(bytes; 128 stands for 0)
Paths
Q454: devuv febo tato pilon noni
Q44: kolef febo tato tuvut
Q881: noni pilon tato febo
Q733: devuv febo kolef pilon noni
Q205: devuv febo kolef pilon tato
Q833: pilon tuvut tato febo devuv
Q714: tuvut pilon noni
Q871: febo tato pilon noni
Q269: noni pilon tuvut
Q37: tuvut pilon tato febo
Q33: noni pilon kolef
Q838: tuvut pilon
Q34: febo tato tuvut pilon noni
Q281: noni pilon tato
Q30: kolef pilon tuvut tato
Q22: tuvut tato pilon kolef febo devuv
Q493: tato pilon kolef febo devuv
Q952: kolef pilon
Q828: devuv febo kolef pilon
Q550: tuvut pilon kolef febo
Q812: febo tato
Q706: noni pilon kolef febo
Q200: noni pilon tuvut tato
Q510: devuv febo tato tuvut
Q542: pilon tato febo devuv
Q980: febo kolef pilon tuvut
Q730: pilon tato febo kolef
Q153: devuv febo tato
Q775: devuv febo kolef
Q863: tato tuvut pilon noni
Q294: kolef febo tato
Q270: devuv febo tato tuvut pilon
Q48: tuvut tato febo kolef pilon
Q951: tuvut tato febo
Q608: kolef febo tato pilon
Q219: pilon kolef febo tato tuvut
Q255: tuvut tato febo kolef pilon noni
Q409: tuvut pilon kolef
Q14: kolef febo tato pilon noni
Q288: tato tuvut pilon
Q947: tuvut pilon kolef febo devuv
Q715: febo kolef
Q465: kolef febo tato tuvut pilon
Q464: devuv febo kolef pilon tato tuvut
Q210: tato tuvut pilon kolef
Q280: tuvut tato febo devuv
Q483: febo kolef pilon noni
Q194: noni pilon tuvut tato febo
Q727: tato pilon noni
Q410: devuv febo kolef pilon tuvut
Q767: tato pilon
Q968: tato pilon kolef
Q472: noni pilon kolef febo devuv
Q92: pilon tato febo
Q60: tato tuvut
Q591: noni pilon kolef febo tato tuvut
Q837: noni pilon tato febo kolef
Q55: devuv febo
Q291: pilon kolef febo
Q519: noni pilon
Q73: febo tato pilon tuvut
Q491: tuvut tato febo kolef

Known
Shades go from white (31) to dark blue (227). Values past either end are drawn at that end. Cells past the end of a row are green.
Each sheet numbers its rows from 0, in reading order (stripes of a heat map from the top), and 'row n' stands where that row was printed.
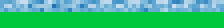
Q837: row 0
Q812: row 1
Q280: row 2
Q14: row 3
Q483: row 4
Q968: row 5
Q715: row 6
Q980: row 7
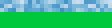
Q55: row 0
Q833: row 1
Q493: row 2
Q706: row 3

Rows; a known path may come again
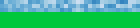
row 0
Q863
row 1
Q591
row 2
Q542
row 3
Q44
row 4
Q294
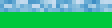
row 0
Q14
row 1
Q706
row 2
Q871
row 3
Q730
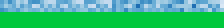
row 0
Q30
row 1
Q483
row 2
Q837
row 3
Q472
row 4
Q951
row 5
Q980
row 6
Q812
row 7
Q33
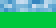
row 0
Q493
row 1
Q715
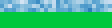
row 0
Q454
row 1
Q952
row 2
Q833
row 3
Q767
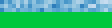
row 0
Q409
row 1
Q280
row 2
Q73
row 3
Q828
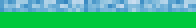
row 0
Q48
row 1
Q219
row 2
Q291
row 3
Q37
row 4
Q205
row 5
Q194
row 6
Q465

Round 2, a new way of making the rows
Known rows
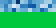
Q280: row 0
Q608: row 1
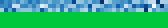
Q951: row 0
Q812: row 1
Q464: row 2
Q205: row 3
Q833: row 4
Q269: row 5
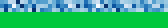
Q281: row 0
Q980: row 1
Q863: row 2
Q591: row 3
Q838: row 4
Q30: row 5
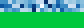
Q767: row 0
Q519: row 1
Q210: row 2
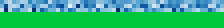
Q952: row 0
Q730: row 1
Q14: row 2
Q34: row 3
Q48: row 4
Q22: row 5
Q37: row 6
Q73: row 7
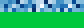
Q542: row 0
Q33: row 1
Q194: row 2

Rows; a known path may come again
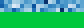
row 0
Q44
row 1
Q205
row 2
Q255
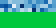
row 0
Q727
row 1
Q730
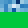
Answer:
Q280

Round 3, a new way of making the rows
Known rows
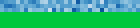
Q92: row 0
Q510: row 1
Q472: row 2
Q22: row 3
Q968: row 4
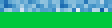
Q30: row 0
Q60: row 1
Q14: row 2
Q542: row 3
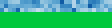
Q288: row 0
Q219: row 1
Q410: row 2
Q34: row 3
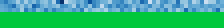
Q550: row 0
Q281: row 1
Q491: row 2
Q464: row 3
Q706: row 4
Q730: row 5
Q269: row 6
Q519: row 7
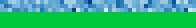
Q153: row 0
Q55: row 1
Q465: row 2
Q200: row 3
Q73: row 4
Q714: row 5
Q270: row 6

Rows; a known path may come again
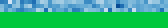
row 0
Q837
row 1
Q280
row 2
Q952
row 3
Q510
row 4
Q871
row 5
Q519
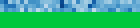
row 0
Q37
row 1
Q44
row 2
Q205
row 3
Q714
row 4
Q838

